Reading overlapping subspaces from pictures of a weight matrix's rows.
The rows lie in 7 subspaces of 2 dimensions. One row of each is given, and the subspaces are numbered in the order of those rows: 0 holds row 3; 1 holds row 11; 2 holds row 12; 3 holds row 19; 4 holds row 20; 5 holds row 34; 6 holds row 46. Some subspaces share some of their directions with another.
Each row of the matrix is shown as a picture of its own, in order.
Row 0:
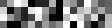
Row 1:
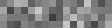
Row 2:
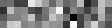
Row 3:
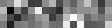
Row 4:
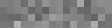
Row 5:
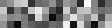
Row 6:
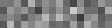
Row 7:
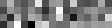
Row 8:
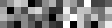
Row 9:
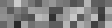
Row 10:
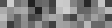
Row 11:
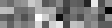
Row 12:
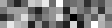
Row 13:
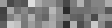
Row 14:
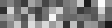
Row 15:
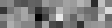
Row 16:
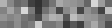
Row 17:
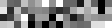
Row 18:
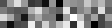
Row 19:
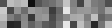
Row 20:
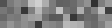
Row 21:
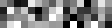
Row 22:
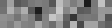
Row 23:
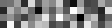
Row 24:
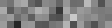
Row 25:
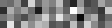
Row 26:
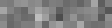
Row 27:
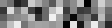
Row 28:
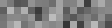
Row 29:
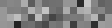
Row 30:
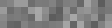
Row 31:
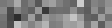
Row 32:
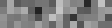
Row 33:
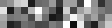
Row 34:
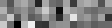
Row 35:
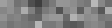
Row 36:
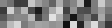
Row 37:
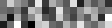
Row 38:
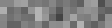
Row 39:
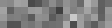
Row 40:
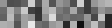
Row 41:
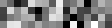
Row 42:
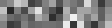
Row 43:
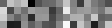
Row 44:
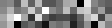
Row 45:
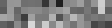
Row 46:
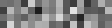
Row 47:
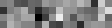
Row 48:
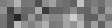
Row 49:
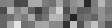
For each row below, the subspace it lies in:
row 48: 0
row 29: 0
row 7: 5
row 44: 0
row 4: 0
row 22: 3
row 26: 1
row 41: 2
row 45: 2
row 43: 3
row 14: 2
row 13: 3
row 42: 0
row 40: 5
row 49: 5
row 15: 1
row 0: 2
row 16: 4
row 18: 2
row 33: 6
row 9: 6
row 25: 6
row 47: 1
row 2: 4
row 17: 2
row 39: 4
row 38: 1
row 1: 4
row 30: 1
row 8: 1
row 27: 6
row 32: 3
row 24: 5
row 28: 4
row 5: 0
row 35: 4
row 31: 0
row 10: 3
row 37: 5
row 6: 6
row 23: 6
